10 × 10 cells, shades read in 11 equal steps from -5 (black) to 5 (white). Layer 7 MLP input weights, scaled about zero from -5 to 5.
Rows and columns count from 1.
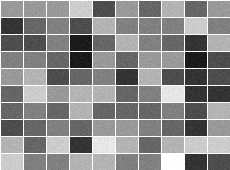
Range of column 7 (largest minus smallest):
3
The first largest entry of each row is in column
4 9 6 5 2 8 4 5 5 8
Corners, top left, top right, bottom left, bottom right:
1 1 3 -2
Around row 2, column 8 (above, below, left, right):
2 -1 0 3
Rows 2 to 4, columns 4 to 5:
-2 2 | -4 -1 | -4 1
